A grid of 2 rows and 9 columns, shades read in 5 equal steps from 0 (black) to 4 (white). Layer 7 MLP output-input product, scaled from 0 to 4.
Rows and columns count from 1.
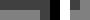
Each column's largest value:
2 2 2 2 1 0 4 2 2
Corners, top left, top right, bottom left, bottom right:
1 2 2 2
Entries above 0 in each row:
8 8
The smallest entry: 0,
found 2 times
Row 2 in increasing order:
0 1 2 2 2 2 2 2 4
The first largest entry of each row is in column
7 7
